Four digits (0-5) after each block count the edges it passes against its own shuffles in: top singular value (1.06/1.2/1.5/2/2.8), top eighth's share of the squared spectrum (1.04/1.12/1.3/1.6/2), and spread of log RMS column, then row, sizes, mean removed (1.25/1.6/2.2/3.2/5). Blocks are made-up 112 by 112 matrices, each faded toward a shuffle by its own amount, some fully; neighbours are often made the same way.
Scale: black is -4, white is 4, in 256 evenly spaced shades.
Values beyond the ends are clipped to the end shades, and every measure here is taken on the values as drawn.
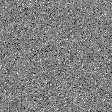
1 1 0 0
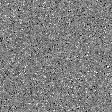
0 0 0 0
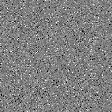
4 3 1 1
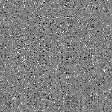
4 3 2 1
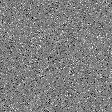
0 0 0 0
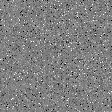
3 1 0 0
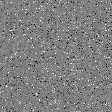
3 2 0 0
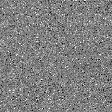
3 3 1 1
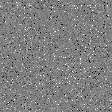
1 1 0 1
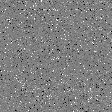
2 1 0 1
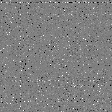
3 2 1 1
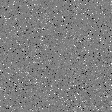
1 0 0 0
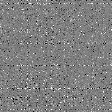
2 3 2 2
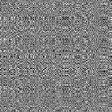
5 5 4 4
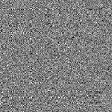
4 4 2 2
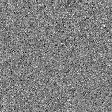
2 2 0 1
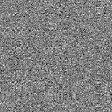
4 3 2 2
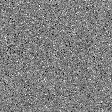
0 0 0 0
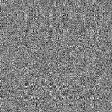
4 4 2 2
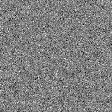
3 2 1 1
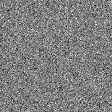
2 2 0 0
